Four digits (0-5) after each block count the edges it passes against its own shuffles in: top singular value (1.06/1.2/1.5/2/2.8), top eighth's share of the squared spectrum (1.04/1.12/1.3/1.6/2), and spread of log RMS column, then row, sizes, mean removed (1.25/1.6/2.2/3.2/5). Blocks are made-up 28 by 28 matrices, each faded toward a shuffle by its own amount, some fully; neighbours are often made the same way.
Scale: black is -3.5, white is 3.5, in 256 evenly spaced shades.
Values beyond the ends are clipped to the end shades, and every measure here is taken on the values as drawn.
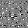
3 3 0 2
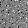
0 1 0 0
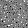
0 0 0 0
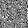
2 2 0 0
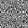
3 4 1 2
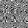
3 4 2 2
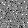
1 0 0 0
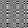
4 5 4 3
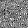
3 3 0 0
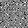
2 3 1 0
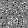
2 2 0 0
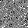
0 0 0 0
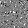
1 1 0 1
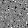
1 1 0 0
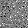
1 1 0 1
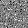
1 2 0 1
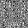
2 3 1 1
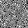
2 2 0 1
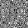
3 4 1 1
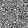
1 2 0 0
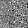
2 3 1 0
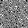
1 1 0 0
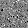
1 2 0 0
